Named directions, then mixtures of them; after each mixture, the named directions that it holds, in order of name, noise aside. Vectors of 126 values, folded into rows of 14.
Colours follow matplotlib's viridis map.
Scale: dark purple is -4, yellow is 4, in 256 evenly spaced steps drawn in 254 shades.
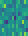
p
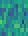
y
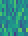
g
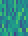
g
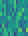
g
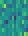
p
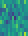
p, y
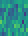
y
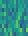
g, y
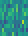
p, y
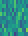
g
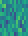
g, p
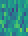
g, y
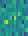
p
